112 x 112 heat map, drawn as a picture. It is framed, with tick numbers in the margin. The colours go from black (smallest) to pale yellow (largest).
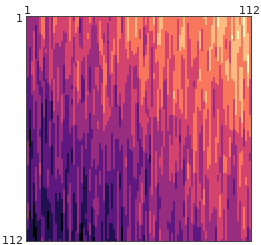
Grain: streaks running down. Ninth with the highest average: top right. Slope: up to the top right. Ninth with the lowest average: bottom left. Mirror symmetry: none.
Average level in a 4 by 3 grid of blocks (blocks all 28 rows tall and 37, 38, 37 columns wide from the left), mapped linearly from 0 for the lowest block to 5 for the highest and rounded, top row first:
3 4 5
2 3 4
1 2 3
0 1 2
